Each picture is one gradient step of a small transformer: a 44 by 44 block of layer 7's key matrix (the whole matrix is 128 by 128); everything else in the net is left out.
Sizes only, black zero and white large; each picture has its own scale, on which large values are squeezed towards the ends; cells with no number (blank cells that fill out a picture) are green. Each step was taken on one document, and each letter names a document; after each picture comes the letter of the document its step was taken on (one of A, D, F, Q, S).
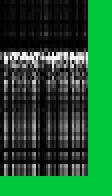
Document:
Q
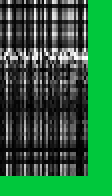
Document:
Q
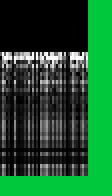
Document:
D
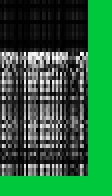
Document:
D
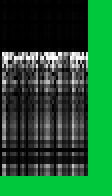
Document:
D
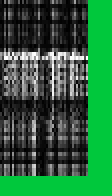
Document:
Q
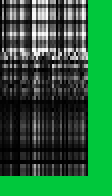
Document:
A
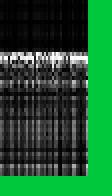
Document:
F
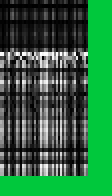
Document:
F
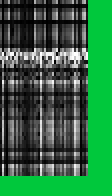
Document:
F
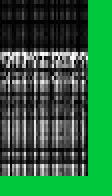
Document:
F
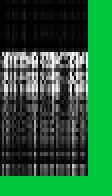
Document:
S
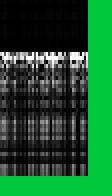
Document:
D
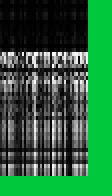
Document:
F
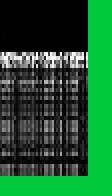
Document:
D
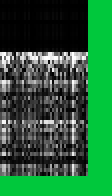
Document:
D
